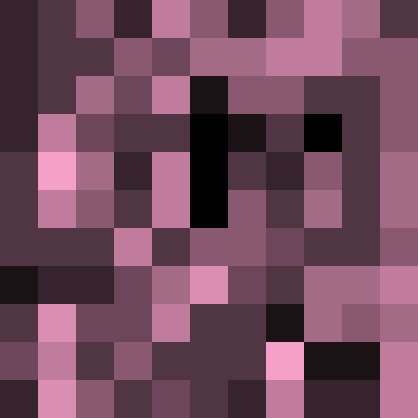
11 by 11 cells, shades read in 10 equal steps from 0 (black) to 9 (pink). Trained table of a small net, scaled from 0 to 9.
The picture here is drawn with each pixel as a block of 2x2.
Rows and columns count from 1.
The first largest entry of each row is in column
5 8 5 2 2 2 4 6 2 8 2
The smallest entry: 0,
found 4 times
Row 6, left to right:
3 7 5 3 7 0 5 3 6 3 6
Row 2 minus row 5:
-1 -6 -3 3 -3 6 3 5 2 2 -1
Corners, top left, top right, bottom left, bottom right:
2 3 2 7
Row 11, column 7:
2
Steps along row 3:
up up down up down up same down same up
